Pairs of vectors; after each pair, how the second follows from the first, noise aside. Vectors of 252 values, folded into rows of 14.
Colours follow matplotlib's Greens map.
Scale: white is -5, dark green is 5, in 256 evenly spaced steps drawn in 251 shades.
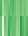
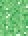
shuffled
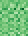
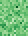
shuffled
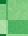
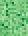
shuffled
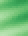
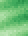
copied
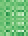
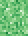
shuffled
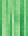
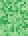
shuffled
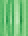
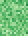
shuffled
